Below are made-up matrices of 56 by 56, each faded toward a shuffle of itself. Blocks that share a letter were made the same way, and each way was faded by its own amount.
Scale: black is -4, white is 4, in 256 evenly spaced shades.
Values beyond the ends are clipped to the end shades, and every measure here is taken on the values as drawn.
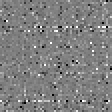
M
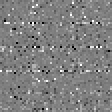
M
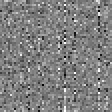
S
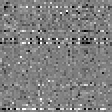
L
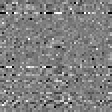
L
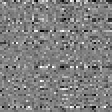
L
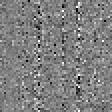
S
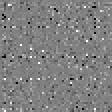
M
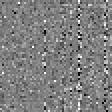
S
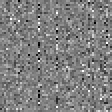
S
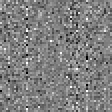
S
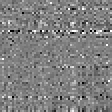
L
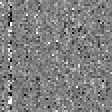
S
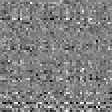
L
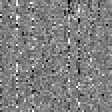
S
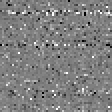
M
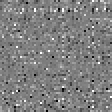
M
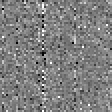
S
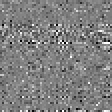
L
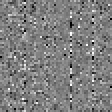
S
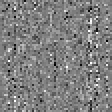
S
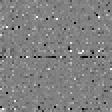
M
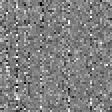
S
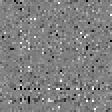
M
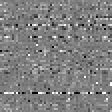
L
